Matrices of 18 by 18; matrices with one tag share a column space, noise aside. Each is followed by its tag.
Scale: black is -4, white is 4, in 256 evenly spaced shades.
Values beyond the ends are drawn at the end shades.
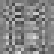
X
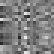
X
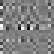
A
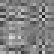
X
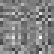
X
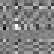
A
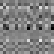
A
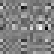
A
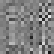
X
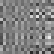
X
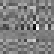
A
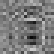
X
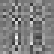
X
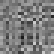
X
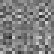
X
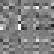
A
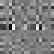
A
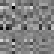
A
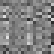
X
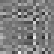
X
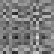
X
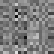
X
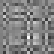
X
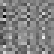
X
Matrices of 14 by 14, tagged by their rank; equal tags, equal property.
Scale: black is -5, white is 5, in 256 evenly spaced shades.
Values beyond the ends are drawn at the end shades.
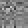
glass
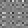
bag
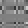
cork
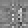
glass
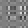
cork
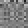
bag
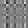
cork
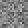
glass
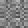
bag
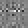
bag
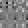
glass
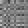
bag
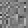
glass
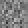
glass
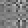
bag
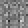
glass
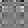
cork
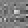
glass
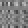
bag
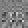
bag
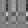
cork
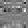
bag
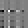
cork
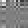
cork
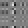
cork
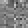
glass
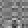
bag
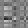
cork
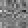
glass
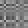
cork
